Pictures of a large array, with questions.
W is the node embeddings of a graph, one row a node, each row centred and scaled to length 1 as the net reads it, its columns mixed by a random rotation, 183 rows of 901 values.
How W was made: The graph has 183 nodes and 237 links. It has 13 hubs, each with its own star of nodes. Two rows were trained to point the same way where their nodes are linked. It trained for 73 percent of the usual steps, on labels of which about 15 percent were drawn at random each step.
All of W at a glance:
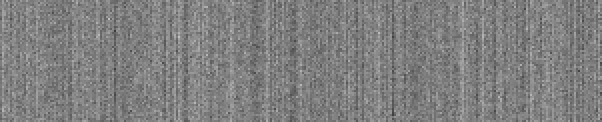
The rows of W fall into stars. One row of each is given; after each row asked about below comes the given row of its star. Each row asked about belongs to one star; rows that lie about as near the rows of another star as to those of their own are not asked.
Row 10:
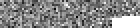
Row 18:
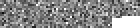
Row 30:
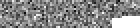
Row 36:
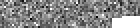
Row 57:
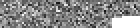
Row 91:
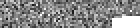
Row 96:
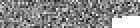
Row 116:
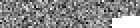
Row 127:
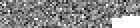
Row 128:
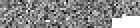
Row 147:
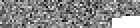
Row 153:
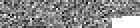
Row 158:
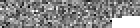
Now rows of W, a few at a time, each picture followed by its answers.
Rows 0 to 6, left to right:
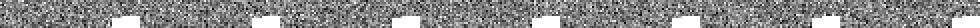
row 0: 91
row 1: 127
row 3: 158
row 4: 36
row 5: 147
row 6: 127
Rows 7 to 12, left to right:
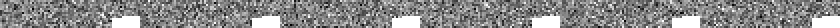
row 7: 36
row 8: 30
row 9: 153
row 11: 153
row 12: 18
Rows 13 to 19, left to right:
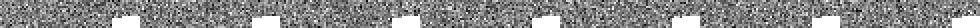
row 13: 147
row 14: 18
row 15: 57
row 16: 127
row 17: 147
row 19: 10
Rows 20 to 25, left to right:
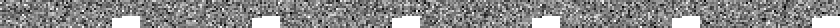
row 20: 91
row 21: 91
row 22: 127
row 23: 30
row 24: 57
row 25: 18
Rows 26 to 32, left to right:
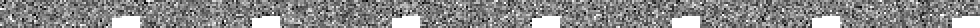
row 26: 10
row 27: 30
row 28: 158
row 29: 30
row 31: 91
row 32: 36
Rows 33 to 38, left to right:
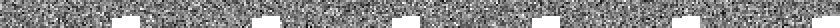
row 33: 116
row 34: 116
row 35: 96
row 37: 158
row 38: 147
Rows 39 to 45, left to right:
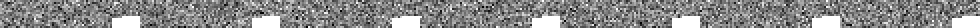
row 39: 30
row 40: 153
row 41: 36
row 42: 128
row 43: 18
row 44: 147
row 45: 116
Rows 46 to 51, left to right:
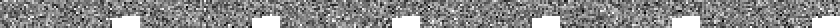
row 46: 91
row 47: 127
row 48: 91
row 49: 158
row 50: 153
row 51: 116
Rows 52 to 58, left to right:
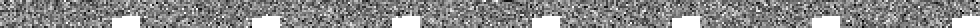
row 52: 10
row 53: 57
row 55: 158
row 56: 57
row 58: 116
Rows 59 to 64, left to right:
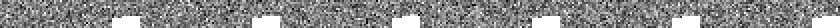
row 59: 36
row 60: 128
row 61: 127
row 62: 96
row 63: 128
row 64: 36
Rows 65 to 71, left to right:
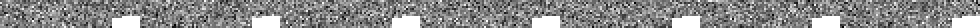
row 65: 127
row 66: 153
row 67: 128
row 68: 57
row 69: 91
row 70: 30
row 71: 153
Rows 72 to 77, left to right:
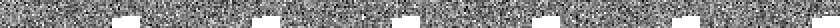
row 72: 57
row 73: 30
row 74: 147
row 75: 36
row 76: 96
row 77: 36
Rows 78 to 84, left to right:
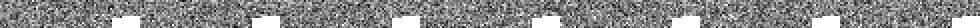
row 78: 96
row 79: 147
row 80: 147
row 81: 147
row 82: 30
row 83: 91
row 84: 18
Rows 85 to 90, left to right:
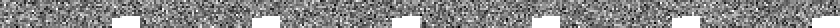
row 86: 36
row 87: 158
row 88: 128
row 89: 153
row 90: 57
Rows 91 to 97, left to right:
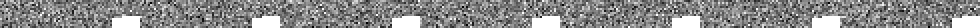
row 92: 18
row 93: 36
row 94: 30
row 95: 96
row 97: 128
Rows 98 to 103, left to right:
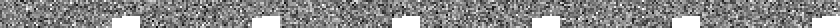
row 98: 128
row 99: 91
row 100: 158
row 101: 96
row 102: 91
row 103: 10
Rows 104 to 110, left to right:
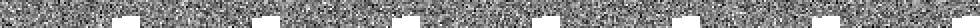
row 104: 158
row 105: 127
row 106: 128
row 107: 147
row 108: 96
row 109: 96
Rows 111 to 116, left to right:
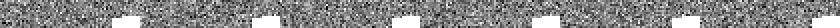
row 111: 116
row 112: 158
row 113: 127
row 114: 153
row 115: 18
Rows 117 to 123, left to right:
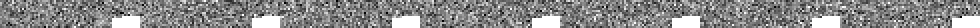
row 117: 153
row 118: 158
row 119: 10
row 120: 116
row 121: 30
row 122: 96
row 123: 18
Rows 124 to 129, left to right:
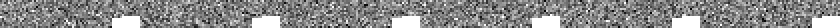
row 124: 57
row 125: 96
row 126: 153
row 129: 18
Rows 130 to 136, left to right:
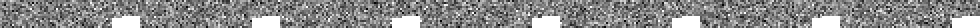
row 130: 36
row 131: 36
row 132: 116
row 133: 18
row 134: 153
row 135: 96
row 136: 36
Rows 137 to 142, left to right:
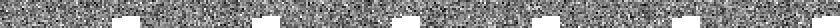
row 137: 147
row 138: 127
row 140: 147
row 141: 153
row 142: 147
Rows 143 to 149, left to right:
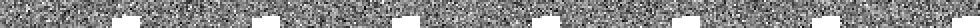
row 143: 128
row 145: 18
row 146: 116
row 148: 10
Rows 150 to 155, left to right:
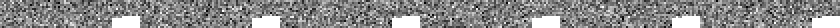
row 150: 10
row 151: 91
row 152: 147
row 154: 91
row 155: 96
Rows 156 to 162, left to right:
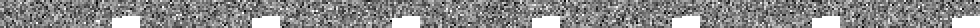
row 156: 153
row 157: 30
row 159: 153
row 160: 91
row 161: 30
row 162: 116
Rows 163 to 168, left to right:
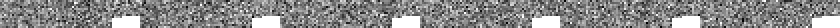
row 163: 147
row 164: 91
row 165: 128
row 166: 36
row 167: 30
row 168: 158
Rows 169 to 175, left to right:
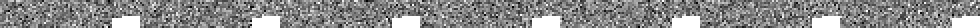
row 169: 116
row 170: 96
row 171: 158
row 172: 158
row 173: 147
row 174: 153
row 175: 128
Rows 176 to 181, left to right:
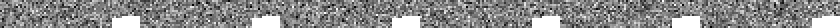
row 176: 36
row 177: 158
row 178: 96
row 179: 127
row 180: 30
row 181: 153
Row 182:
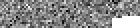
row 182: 128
